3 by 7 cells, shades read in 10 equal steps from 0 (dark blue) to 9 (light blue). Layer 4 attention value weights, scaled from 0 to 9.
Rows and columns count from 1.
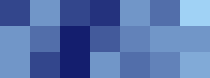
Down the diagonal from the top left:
2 4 0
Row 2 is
6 4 0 3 5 6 6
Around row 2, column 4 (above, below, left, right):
1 6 0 5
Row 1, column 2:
6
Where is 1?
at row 1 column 4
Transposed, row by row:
2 6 6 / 6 4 2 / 2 0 0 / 1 3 6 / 6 5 4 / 4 6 5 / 9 6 7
